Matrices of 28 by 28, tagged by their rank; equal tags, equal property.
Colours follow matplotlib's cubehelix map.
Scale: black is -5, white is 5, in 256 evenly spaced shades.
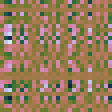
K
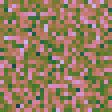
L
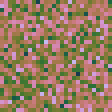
L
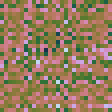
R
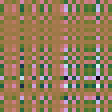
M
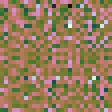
R
